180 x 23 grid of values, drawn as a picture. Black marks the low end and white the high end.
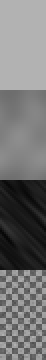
It is made of 4 by 1 panels. Panel 1,1: high, flat. Panel 2,1: middling, smooth, faint in contrast. Panel 3,1: very low, slanting down to the right, faint in contrast. Panel 4,1: middling, checkered, strong in contrast.
